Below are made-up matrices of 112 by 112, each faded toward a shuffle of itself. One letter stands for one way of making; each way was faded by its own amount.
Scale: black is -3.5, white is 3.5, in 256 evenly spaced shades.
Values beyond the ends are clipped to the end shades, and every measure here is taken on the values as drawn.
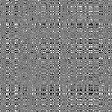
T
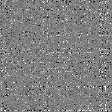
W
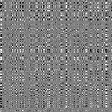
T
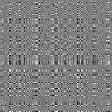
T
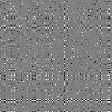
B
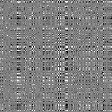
T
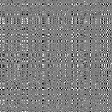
T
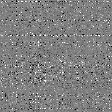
W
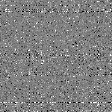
W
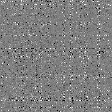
W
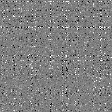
W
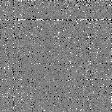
W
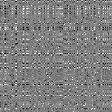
B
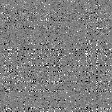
W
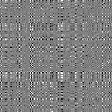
T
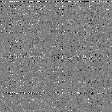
W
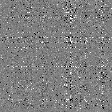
W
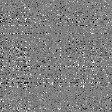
W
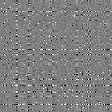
B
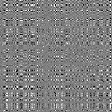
T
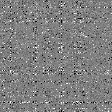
W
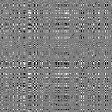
T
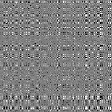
T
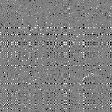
B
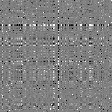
B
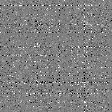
W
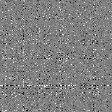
W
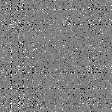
W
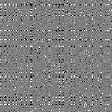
B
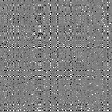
B
